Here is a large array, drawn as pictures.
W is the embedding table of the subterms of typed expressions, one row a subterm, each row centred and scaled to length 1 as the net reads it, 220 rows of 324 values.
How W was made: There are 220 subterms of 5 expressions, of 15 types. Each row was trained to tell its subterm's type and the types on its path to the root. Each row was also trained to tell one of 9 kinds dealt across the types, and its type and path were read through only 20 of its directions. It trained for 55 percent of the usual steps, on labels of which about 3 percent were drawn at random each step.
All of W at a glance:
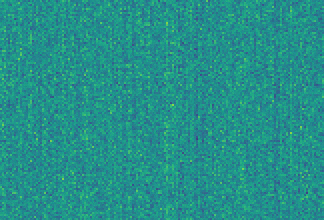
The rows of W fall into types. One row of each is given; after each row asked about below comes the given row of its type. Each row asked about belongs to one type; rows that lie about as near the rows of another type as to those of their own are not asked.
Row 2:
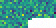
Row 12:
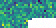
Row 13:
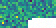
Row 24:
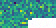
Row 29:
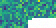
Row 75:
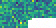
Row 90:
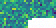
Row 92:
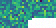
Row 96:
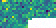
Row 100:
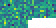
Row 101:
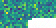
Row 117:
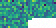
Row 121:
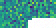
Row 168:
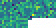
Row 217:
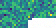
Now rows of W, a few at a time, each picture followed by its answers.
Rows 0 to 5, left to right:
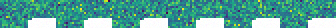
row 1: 90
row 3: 12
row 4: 117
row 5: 96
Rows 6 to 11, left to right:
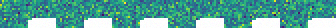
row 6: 96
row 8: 90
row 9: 13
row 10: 101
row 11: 96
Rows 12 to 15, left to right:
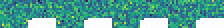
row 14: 12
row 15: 92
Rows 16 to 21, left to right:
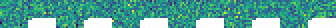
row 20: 168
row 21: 92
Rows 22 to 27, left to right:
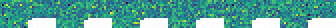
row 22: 2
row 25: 101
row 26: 168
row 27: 96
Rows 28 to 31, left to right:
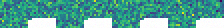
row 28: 101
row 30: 96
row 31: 90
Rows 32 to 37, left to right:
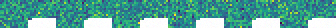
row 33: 101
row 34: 217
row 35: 24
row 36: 101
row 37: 13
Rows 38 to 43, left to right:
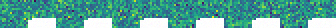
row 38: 100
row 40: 24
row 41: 117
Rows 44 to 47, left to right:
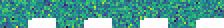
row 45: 117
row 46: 100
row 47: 90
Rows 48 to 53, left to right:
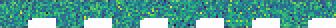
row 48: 75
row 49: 29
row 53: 92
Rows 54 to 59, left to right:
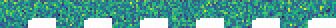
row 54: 75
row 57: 101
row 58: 117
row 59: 90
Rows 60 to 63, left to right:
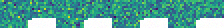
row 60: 168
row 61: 75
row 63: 96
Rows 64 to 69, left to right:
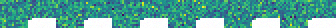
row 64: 168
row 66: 12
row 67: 96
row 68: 101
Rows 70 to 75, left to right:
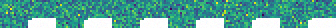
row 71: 75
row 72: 24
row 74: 2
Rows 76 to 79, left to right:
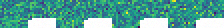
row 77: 100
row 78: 101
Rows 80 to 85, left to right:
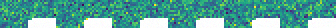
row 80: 13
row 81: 29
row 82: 2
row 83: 13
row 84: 92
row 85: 24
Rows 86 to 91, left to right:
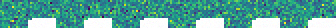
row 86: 24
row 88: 2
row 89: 117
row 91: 90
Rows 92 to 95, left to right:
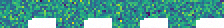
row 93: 100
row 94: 92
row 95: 29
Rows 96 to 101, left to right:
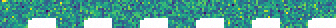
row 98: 12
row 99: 117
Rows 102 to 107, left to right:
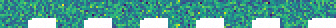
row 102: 13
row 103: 100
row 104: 12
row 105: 12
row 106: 12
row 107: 12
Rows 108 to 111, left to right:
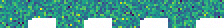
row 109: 2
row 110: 2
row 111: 12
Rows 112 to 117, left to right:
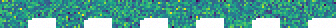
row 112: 2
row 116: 168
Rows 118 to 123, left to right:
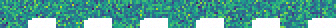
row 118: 96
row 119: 12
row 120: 92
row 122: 168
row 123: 29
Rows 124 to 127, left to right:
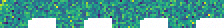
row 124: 75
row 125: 90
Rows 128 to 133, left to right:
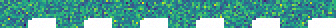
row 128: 24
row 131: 75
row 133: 168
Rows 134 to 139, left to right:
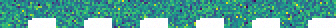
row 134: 121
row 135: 2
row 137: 24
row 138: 90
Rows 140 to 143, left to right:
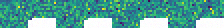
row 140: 92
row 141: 92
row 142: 75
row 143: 217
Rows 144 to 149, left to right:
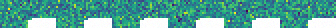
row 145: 92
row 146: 168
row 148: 2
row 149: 121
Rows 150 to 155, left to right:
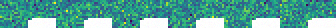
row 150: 13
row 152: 96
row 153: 101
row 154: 2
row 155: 75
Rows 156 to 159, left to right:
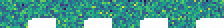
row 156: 24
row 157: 101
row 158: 75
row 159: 90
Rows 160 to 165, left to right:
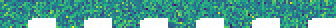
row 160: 75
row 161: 24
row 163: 13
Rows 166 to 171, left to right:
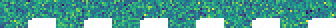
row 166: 75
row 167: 121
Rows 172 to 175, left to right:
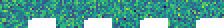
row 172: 217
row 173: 92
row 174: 75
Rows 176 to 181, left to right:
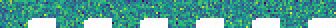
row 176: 96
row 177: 100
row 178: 100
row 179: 117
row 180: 92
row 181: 24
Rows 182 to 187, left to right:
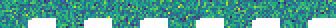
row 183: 92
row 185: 168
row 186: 75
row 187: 100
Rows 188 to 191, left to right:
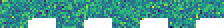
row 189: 24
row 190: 100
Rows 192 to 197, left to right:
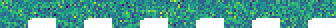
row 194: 101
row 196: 217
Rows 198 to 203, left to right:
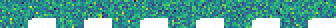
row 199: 217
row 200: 90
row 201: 117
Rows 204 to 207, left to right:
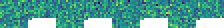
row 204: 24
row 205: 92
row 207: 24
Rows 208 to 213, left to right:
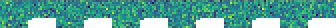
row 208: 168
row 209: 168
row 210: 2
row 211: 29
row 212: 13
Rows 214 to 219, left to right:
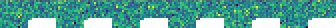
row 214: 121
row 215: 90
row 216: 121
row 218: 121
